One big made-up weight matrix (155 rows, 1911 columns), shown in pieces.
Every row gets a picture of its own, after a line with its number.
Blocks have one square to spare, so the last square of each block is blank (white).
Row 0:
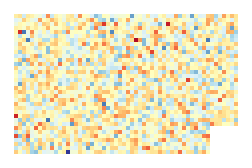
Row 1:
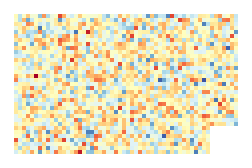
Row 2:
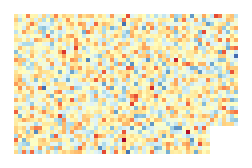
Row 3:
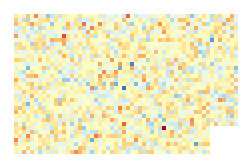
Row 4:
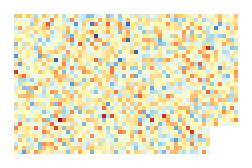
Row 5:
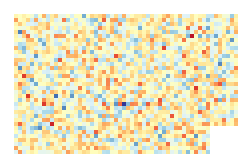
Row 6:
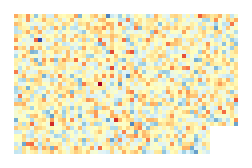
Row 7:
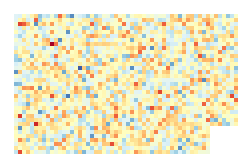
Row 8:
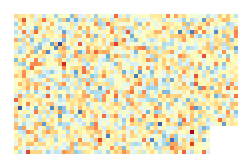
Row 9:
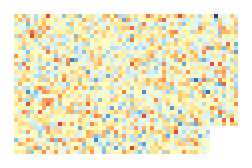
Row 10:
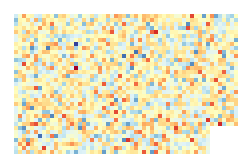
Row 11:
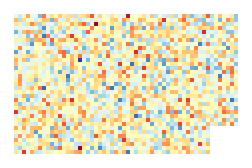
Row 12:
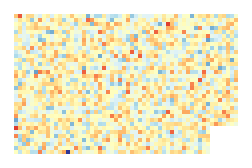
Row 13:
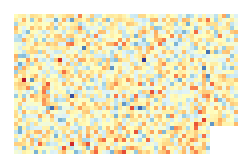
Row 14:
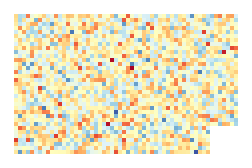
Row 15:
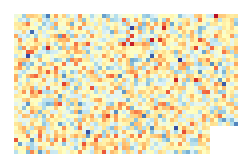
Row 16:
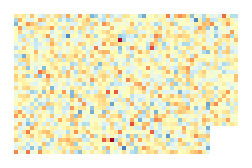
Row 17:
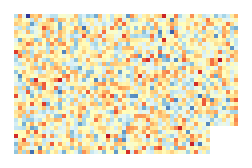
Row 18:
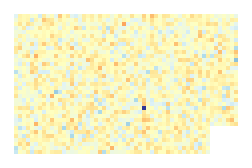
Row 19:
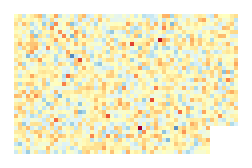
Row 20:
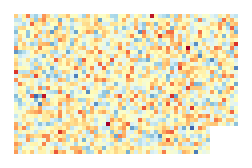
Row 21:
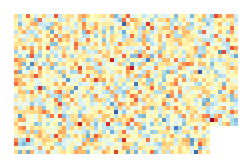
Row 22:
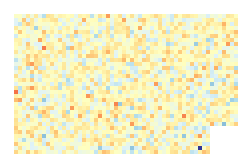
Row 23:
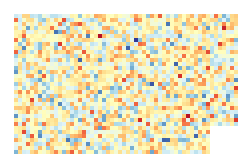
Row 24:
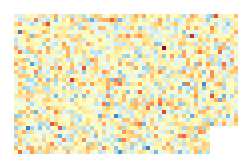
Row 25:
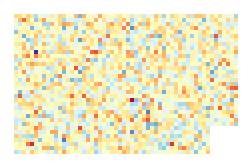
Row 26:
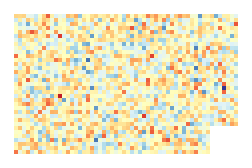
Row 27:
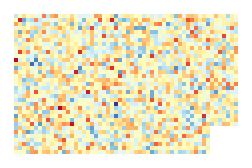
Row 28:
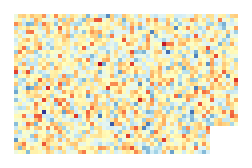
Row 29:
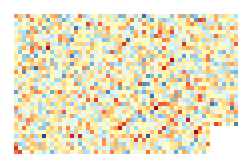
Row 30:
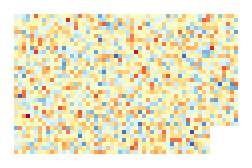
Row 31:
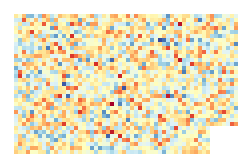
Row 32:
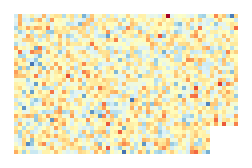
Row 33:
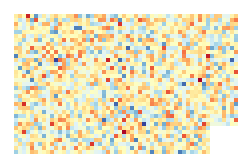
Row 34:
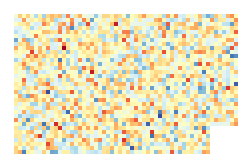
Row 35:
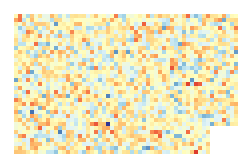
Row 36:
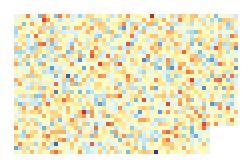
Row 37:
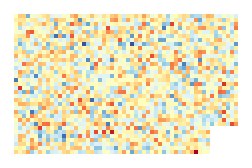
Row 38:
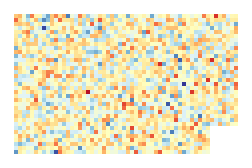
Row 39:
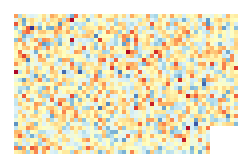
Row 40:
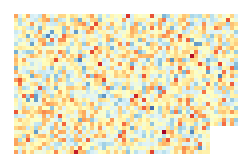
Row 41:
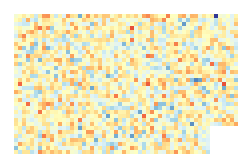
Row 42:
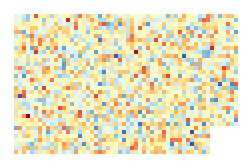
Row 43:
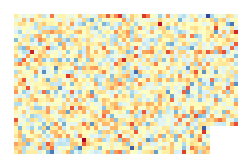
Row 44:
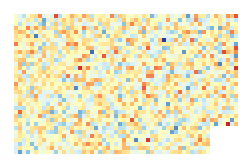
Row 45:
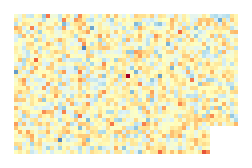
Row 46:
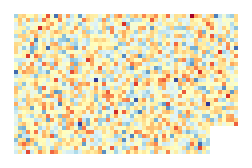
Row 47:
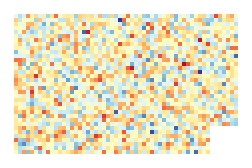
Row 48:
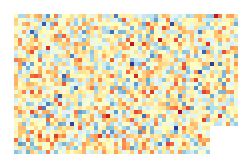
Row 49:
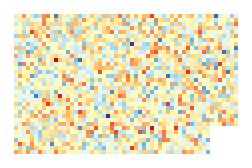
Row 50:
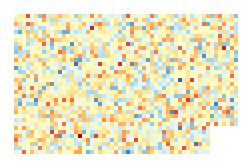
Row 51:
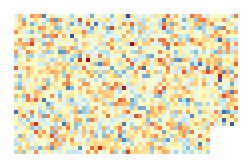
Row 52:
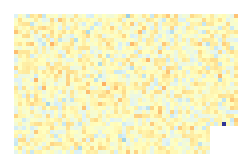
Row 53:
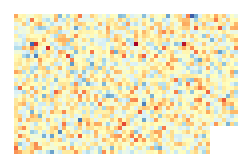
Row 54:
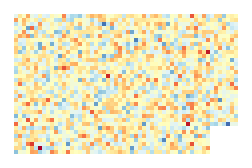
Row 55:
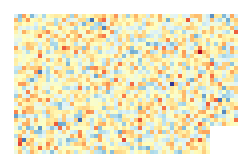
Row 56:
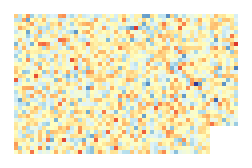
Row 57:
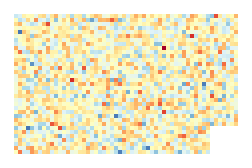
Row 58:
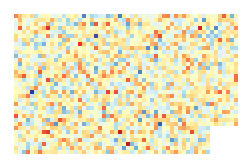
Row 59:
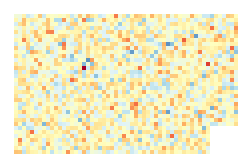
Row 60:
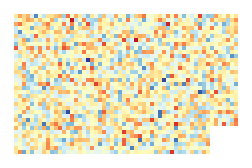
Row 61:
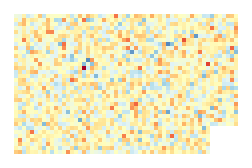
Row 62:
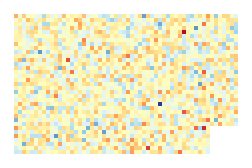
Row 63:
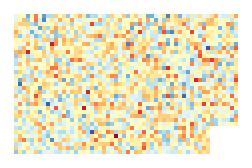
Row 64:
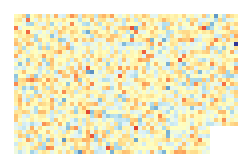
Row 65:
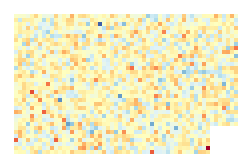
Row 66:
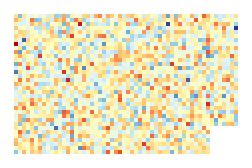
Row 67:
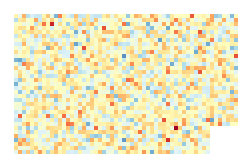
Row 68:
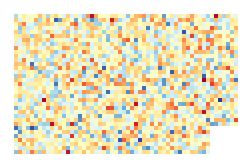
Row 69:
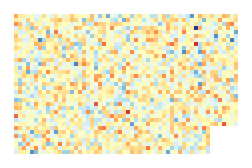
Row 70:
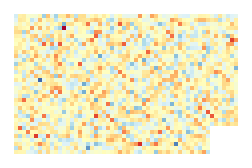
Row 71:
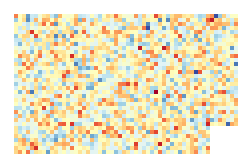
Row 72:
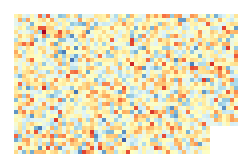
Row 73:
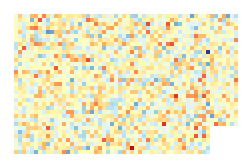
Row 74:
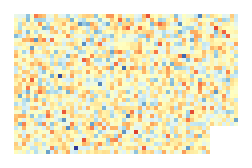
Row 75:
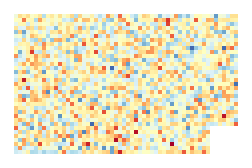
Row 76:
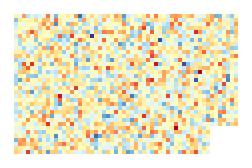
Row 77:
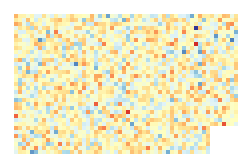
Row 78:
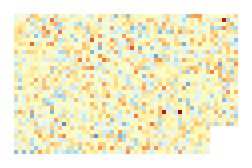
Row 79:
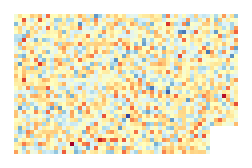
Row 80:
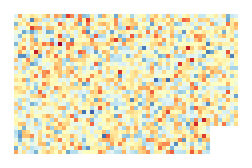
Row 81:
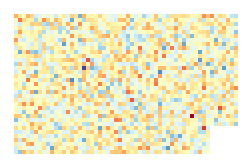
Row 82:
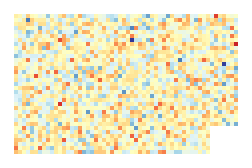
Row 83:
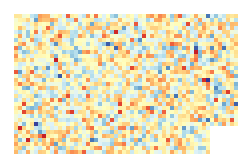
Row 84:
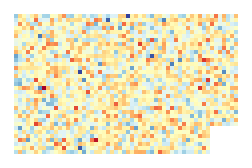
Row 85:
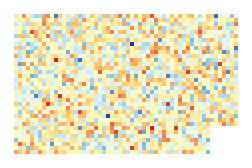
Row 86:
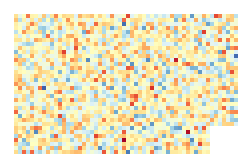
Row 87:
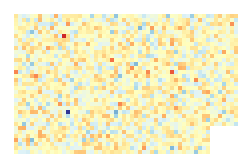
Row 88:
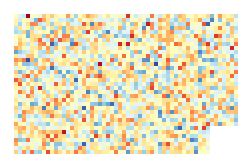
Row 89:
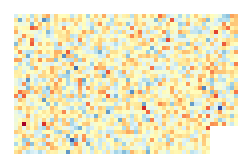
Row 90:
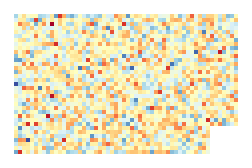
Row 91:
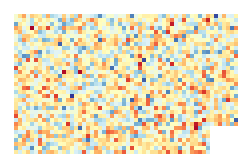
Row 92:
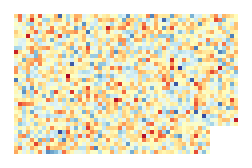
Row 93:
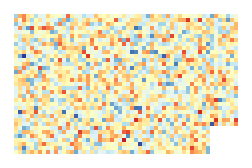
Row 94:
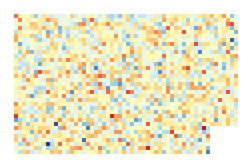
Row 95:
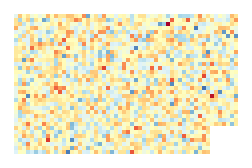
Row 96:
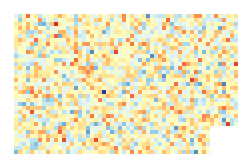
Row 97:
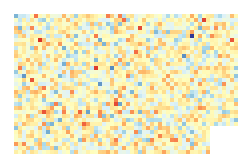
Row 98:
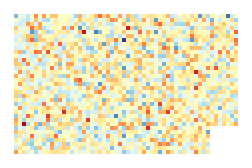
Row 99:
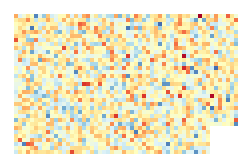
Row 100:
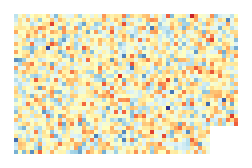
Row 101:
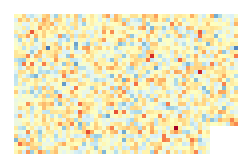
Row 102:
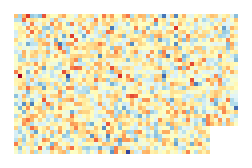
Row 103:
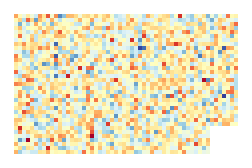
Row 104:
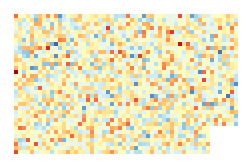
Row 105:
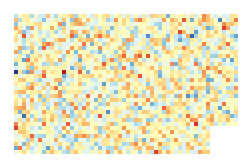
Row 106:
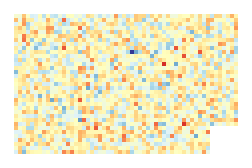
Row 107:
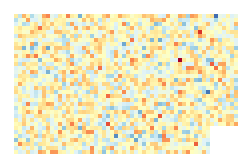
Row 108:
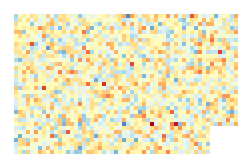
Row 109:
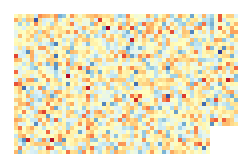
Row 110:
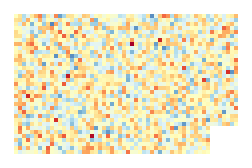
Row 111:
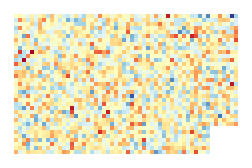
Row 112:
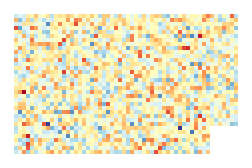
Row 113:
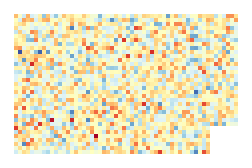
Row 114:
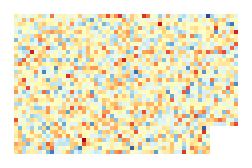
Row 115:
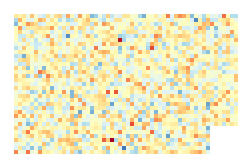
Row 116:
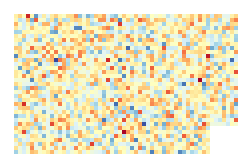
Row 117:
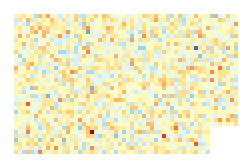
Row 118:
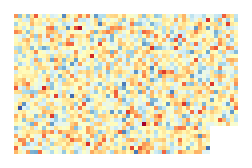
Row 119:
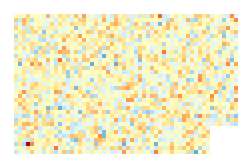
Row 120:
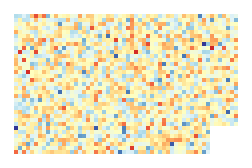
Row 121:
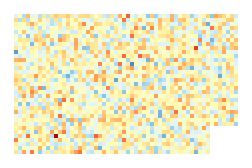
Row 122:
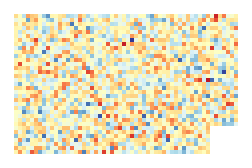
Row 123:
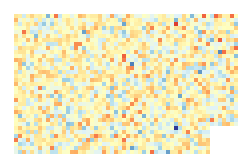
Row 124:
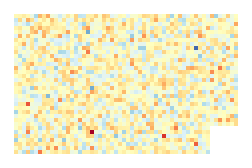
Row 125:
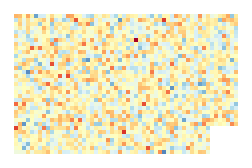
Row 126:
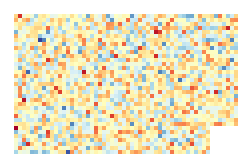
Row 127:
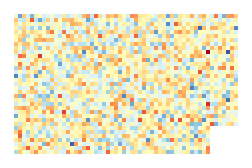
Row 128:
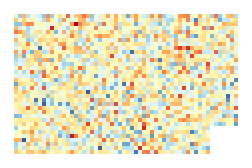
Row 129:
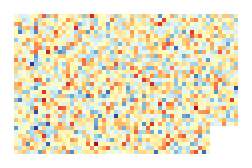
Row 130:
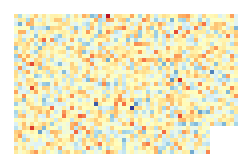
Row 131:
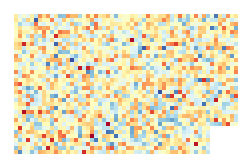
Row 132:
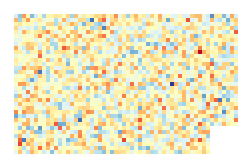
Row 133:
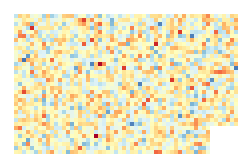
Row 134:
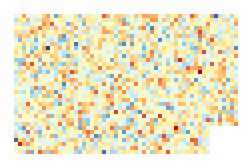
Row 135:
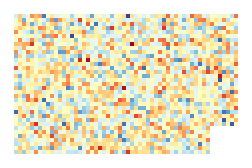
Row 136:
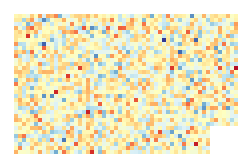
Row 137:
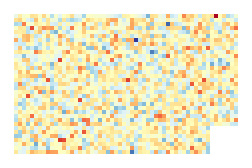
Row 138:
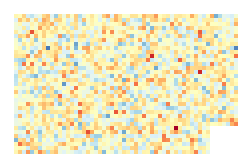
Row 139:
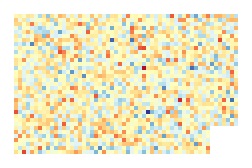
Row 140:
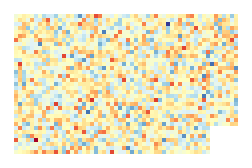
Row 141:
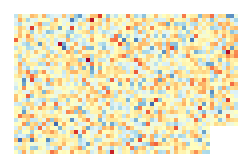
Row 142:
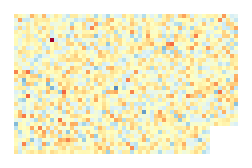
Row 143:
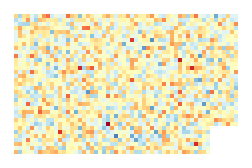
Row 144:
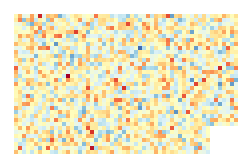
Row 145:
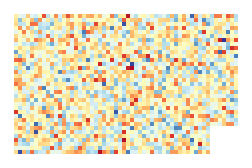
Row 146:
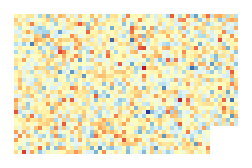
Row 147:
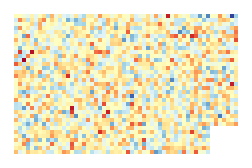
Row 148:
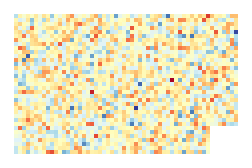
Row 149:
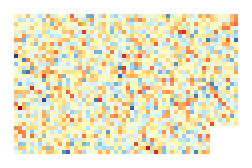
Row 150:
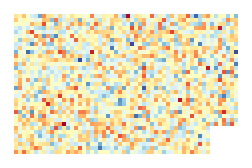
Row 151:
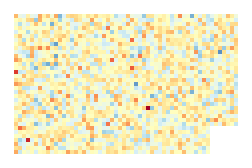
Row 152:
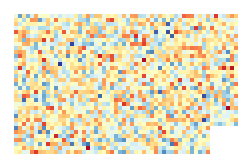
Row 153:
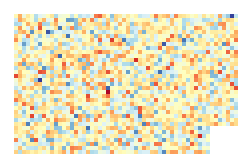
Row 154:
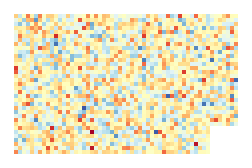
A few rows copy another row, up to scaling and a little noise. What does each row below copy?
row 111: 147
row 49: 85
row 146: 139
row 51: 135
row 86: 2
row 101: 138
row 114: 43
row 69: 77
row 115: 16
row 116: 33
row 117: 124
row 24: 57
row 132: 55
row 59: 61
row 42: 30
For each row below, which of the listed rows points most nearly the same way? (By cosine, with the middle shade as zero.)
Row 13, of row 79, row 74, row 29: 79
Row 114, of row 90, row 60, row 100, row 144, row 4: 60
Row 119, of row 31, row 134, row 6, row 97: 6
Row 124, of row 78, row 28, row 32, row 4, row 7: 78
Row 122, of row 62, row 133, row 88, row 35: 35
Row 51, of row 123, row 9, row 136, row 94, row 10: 10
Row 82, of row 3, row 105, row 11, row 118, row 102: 3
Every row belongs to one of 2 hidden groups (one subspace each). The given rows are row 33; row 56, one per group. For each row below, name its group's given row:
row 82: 56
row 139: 56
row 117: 56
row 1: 56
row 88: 56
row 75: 33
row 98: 33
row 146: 56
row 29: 56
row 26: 56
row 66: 33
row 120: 33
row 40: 56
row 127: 33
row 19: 56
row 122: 56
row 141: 33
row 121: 56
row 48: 56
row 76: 56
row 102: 56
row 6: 33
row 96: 56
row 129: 33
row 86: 56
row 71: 56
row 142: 33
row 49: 56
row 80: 33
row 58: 33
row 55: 33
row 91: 33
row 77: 33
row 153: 33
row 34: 33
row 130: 33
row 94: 33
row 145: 56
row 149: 33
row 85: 56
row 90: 56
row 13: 33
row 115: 33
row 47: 56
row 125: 33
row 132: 33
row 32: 33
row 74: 33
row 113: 33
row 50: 56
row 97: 33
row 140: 33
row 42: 33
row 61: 33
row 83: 56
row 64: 56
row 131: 56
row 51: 56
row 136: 56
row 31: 56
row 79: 33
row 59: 33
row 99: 33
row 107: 56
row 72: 56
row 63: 56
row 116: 33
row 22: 33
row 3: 56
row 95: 33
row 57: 33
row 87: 56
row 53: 56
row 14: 56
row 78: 56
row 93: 33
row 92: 56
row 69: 33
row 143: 56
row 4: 33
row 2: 56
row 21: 56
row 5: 33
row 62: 33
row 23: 33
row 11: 56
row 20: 56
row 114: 33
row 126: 33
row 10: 56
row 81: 33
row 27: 33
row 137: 33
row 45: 33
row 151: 56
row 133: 33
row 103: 56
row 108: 56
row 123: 56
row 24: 33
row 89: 33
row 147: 33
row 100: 56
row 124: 56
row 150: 56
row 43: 33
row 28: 33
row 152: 33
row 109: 56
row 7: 56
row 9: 56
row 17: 56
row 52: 56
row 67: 56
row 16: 33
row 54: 33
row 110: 56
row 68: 33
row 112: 33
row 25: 33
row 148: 33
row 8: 33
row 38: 56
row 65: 56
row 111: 33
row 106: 33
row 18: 56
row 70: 33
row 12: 33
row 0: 33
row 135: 56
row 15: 56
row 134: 56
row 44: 56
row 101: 56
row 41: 56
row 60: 33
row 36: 56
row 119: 33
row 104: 56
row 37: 56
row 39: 33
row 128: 33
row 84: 56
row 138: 56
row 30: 33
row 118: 33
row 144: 56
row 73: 33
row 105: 33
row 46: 56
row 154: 56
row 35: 56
